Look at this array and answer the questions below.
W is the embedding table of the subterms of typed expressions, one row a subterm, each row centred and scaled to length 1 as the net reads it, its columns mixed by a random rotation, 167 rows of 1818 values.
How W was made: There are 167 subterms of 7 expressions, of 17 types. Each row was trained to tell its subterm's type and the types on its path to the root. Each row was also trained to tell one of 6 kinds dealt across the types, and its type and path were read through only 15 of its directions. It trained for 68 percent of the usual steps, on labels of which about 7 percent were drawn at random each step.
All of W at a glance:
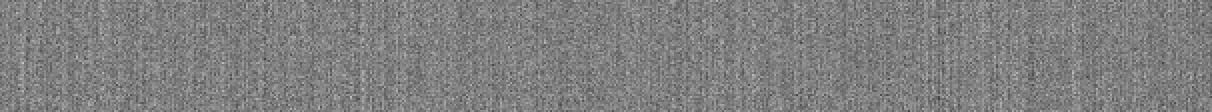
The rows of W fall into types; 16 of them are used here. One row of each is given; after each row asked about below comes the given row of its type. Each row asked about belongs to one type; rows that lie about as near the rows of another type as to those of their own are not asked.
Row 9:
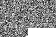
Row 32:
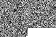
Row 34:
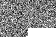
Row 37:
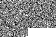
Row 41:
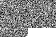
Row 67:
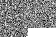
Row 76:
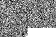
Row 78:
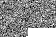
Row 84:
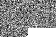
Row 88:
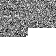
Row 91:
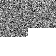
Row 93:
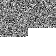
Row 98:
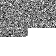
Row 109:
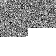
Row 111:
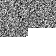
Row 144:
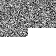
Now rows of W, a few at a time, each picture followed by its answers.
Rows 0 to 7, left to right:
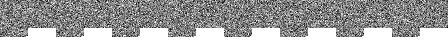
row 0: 88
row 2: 144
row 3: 93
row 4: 9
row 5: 98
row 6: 9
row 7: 88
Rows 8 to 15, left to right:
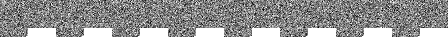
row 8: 32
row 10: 78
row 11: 41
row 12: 98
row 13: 84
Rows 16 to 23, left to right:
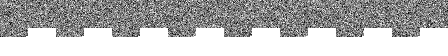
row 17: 144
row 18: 9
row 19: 93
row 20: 84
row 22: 9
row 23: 88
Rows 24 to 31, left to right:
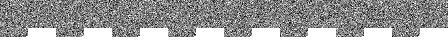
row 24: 84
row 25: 109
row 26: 144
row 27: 84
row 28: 34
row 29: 41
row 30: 98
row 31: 32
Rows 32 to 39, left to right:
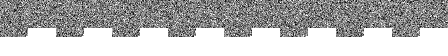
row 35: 9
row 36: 144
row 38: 91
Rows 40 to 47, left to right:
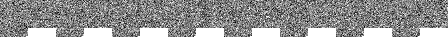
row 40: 98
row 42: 9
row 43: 34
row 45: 41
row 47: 9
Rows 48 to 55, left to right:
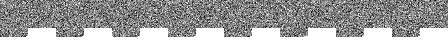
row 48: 41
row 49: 84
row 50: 91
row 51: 98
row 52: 9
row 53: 98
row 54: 34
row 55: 144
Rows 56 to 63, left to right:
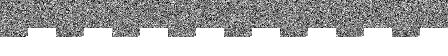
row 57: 88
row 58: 109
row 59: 34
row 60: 109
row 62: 93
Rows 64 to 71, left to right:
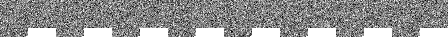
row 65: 111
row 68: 84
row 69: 93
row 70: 37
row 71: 41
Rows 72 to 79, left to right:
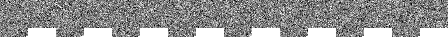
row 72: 84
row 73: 98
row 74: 41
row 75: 144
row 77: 91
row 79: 93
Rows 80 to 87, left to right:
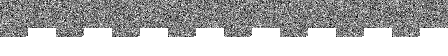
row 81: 9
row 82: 88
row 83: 93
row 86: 111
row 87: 109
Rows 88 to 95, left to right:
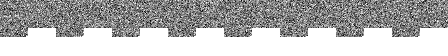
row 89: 32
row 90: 88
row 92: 91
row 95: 111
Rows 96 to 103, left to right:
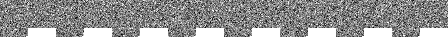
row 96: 41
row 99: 111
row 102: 111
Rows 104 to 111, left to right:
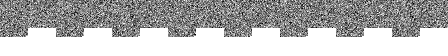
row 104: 34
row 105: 41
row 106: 111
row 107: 84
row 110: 41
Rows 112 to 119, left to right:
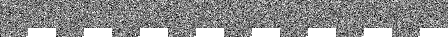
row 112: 41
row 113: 32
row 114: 88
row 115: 84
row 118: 109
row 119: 109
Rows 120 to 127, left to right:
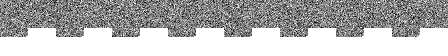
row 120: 109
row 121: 76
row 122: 88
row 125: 144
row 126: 111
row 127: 76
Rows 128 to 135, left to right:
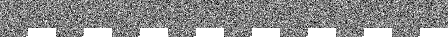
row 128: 111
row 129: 76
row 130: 93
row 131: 9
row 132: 88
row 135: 111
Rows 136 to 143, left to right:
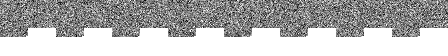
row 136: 34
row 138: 78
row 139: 91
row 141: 32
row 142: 98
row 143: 98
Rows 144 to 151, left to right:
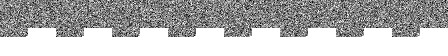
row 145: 144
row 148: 109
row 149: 98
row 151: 109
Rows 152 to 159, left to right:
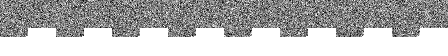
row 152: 76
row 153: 144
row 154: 84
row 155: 93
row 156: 93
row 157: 78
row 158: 67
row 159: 76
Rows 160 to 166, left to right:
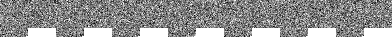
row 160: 144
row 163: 32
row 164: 88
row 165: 93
